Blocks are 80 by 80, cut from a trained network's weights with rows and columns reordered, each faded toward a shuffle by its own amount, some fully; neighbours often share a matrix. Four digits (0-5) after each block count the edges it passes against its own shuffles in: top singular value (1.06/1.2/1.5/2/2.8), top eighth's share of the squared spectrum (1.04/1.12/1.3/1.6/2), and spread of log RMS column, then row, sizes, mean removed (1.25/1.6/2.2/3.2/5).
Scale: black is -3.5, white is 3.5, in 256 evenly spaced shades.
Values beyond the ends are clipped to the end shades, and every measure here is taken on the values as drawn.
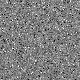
0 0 0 0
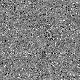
2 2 0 1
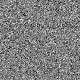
2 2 0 0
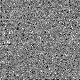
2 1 0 0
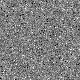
0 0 0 0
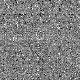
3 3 2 1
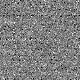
2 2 1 1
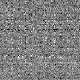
3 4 3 2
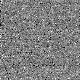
1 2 0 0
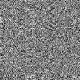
3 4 1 2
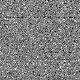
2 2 1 0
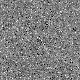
0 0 0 0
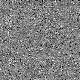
1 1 1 0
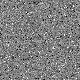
0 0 0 0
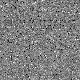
1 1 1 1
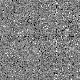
2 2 2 0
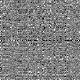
3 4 3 2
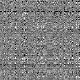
3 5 3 2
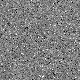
0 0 0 0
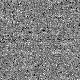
1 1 0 0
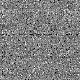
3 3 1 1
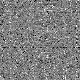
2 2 1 1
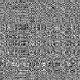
4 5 2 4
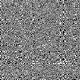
3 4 2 3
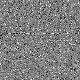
2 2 0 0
